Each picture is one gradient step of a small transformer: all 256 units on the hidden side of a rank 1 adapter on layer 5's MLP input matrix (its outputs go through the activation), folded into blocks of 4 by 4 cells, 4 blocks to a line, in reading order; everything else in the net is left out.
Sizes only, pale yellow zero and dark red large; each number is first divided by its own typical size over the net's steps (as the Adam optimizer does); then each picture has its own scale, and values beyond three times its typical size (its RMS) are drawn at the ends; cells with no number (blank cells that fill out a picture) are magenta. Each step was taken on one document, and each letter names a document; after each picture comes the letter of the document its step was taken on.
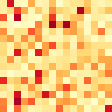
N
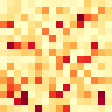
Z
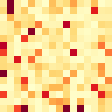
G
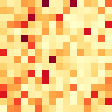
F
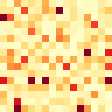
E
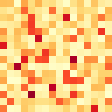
N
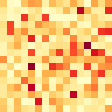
F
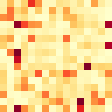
G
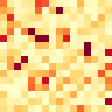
E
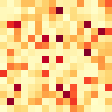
E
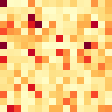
F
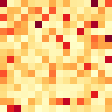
F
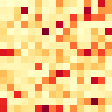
Z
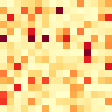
E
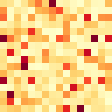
E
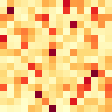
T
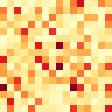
T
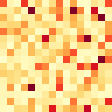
T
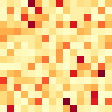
F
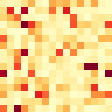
G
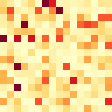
E
